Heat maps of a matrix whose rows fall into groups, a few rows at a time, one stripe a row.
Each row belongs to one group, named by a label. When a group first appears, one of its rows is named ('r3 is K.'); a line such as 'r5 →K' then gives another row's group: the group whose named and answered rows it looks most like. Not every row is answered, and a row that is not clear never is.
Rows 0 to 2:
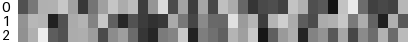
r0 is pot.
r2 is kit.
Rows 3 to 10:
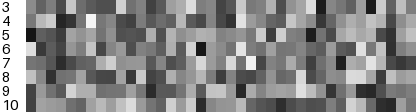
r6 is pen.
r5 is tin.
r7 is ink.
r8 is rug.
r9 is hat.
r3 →pen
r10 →pot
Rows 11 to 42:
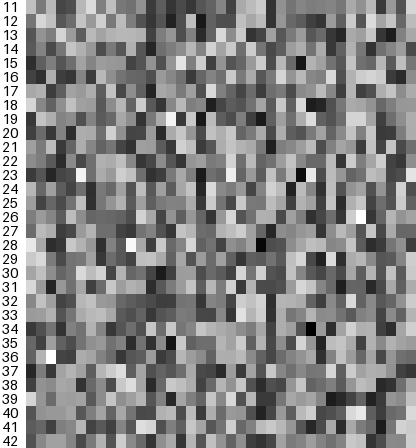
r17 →hat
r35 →kit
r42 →pot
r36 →kit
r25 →pen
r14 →hat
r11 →kit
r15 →tin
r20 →tin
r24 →pen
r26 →rug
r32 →kit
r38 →pot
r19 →pot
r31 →hat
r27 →kit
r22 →ink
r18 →rug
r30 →kit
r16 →ink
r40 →pot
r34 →tin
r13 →pot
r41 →rug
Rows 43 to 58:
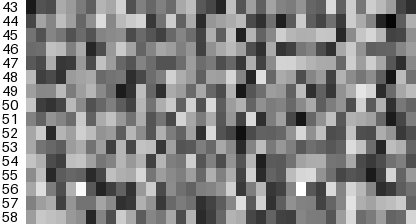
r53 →rug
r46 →pot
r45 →ink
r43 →ink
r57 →kit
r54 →hat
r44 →pot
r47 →ink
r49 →rug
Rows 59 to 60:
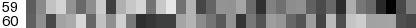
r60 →ink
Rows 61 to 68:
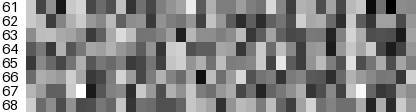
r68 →pen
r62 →hat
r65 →tin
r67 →rug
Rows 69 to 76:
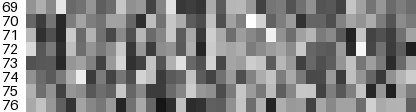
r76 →kit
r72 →pen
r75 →pen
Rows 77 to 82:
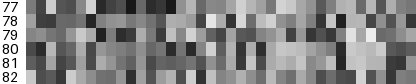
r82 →pen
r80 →ink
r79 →rug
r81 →ink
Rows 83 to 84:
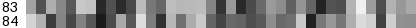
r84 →rug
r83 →rug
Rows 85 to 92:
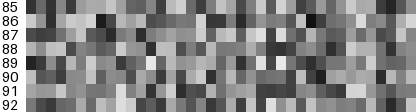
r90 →rug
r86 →rug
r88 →pot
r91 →pot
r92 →ink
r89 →tin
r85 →tin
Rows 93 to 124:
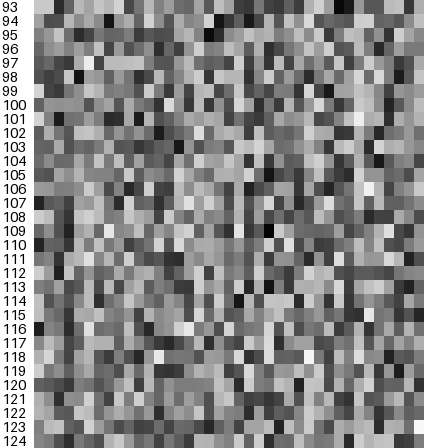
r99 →rug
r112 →hat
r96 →hat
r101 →rug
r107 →tin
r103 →kit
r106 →rug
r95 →kit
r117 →kit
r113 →ink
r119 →pen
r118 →rug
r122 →hat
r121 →hat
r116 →tin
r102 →hat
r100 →pot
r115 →pen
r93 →hat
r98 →tin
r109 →ink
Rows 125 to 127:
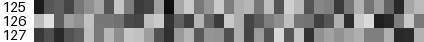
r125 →tin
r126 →rug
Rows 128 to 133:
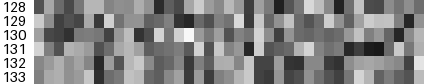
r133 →pot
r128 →hat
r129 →ink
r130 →tin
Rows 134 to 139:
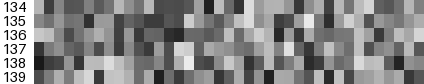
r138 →tin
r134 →pen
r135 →kit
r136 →kit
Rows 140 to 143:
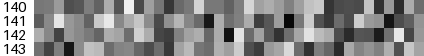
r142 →hat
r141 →pot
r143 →tin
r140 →pen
